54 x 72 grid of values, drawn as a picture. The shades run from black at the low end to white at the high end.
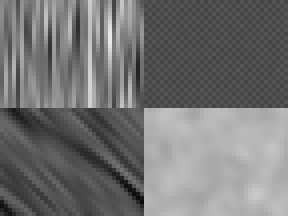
It is made of 2 by 2 panels. Panel 1,1: middling, streaked downward, strong in contrast. Panel 1,2: low, checkered, faint in contrast. Panel 2,1: low, slanting down to the right. Panel 2,2: high, blotchy, faint in contrast.
